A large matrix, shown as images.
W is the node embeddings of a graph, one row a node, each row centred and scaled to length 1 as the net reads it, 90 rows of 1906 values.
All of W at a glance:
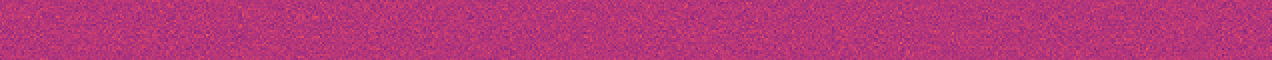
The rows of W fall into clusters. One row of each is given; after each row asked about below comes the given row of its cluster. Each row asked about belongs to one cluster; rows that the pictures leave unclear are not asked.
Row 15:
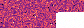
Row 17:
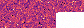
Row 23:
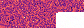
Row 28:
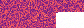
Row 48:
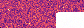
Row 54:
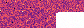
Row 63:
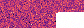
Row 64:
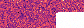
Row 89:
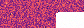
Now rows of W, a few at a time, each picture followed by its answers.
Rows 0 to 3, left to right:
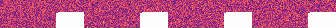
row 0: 89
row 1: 54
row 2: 63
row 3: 28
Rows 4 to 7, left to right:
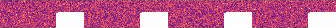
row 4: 48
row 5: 64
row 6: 54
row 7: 64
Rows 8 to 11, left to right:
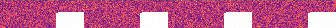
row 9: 48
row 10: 64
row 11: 17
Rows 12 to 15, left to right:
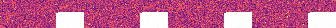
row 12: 23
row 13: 23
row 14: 89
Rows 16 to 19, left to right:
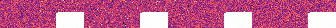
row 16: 64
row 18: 15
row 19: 28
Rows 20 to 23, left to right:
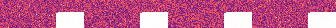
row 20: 63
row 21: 54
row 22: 15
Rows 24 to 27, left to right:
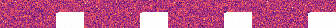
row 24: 54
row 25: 23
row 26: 54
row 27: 54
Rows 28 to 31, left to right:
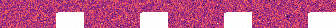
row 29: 28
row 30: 89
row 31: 15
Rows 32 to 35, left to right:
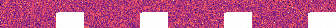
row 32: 89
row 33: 23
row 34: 63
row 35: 54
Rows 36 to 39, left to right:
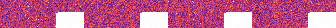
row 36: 28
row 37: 17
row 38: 89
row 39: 48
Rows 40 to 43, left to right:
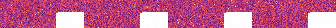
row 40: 64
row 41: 23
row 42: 63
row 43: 89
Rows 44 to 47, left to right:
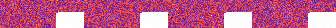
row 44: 23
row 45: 15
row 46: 15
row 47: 48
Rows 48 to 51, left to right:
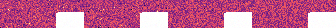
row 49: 23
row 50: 48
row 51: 89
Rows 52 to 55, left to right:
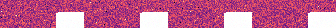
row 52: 63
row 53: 54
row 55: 54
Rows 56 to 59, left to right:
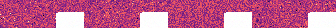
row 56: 15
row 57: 48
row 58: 89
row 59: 48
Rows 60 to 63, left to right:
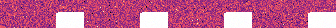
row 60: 23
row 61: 89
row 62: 48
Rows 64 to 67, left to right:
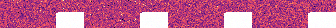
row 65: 28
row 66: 17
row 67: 15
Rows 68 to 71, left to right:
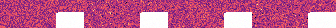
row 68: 23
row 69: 48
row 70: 48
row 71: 15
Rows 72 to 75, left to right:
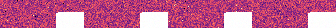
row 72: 15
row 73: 64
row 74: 15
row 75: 54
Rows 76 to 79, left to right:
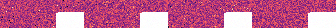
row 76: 63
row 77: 17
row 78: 17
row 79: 63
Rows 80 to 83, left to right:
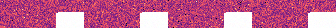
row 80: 23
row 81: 64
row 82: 17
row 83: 54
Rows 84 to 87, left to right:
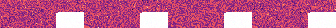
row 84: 54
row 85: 23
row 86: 15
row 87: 23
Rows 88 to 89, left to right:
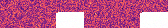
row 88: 64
